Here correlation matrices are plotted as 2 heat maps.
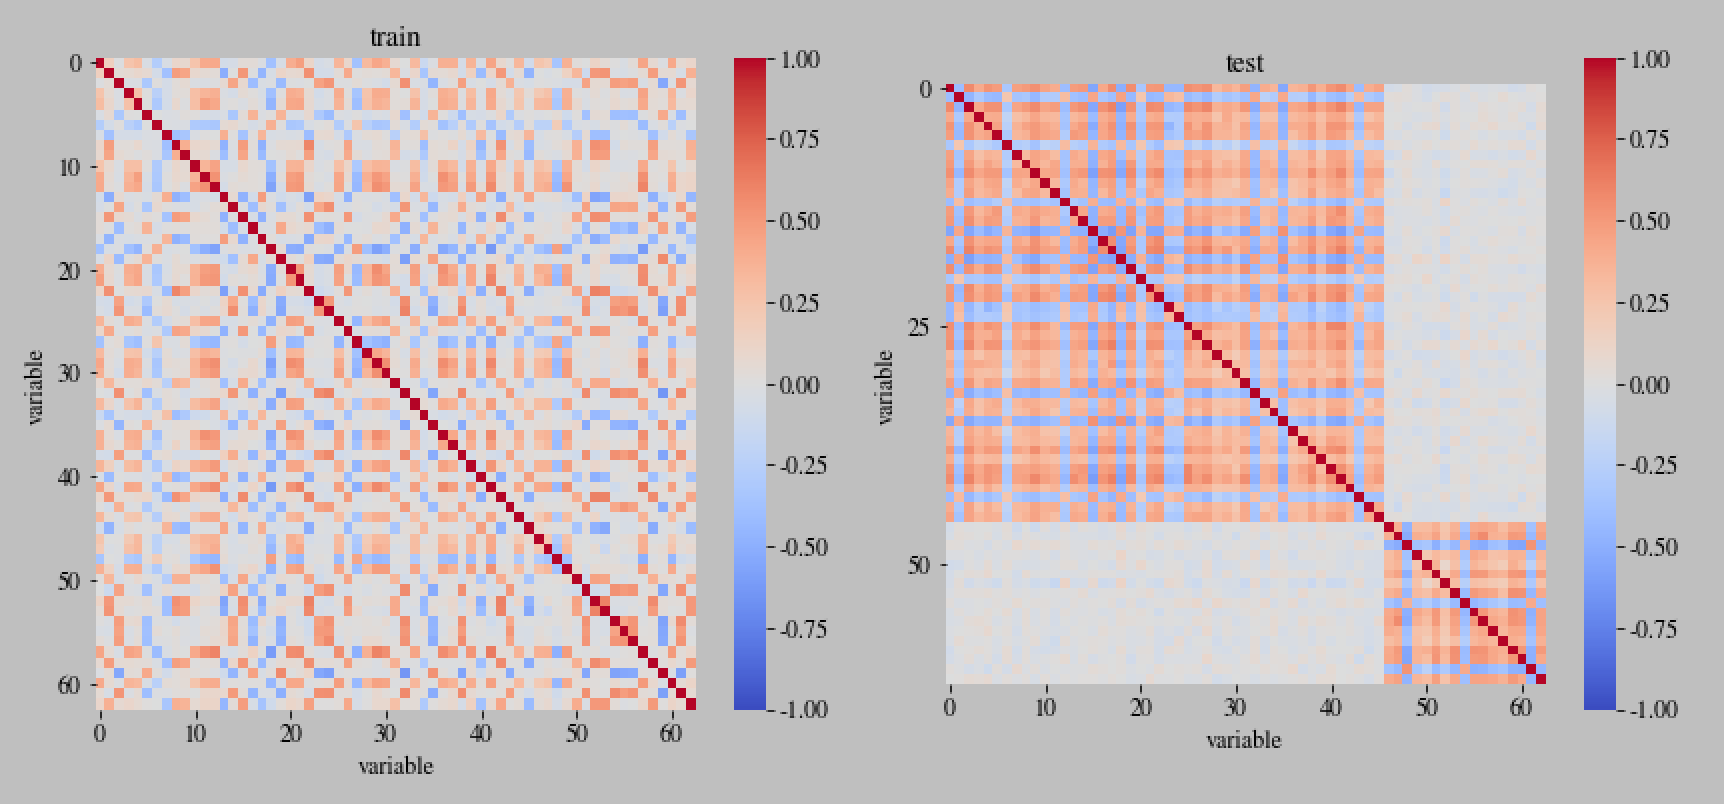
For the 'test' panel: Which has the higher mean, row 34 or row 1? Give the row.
34
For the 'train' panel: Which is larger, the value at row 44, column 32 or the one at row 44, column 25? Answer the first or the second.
the second
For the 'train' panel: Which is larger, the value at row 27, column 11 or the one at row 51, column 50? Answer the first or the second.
the second
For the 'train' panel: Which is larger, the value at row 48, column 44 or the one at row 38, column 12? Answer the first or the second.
the second
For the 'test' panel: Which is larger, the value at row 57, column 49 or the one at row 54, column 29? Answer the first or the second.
the first
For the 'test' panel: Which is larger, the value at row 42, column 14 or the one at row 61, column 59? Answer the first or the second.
the first
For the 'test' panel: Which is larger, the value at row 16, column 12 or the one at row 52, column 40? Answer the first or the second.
the second
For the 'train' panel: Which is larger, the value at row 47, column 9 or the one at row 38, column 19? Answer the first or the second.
the first
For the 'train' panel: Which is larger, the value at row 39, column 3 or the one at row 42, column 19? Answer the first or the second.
the first
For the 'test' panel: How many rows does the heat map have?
63
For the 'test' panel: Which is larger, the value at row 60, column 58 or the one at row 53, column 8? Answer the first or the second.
the first
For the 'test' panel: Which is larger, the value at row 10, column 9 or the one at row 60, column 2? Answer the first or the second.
the first
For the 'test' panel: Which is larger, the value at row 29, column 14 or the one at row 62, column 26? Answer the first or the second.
the first
